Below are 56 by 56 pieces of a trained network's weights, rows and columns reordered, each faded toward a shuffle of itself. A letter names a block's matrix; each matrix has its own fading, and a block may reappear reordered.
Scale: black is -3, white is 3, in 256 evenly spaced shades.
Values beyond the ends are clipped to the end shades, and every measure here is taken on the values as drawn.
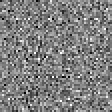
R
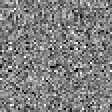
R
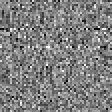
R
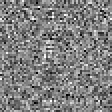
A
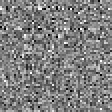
R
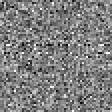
R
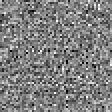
A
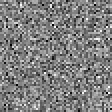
A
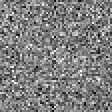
A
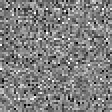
R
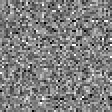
R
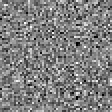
A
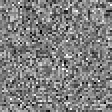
A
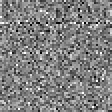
R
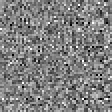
R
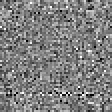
R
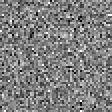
A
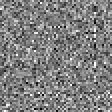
A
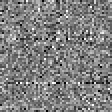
R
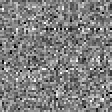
R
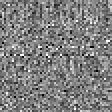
R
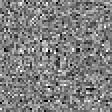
R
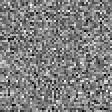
A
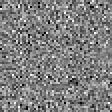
R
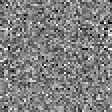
R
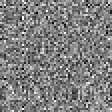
A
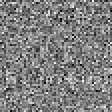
A
